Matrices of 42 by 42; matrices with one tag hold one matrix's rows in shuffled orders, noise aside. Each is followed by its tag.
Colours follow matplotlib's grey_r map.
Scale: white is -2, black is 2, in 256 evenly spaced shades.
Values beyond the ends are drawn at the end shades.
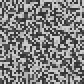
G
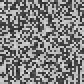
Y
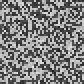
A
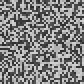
G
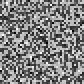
G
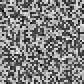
Y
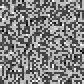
G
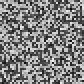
A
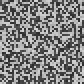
Y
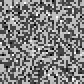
Y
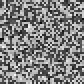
A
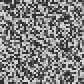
Y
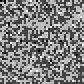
A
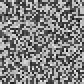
Y
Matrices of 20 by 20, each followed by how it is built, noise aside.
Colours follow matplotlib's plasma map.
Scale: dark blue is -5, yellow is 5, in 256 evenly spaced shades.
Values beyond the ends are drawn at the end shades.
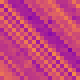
Toeplitz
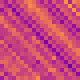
Toeplitz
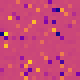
sparse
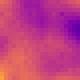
smooth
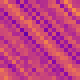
Toeplitz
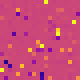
sparse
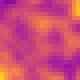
smooth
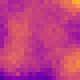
smooth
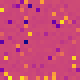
sparse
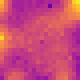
smooth
